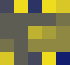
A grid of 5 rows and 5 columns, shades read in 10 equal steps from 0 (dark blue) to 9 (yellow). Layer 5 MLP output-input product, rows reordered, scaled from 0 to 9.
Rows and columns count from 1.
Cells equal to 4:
2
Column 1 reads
2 3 3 4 8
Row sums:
29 16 24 22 22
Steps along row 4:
down up same same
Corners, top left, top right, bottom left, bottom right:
2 8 8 0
